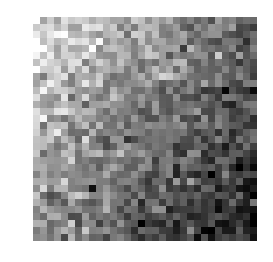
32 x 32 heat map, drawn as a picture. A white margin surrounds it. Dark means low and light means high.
The texture is fine-grained noise. The ninth with the highest average is the top left. The ninth with the lowest average is the bottom right. The field climbs toward the top left.
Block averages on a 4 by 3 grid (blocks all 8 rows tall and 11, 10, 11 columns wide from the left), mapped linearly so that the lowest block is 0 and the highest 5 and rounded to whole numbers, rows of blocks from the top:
5 4 2 | 4 3 1 | 3 2 1 | 3 1 0
